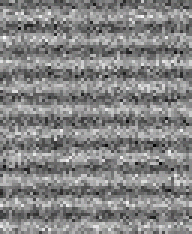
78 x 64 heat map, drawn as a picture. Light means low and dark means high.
Seam: none. Histogram: bell-shaped. Stripes: horizontal, repeating 10 times. Odd rows or columns: none. Slope: none. Average level on the scale: 50%.
